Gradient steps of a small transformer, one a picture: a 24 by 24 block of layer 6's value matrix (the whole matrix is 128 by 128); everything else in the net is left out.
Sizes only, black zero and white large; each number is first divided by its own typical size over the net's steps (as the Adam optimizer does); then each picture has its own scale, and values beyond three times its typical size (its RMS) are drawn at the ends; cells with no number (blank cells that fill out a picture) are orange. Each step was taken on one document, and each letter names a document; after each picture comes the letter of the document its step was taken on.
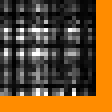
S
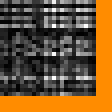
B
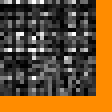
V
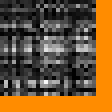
B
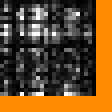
S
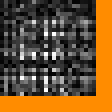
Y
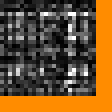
V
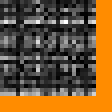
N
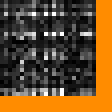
Y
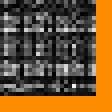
N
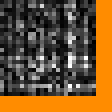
V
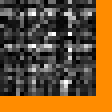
V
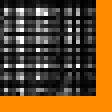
S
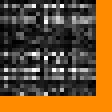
Y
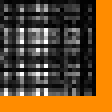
S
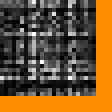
V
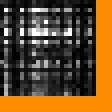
S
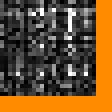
V
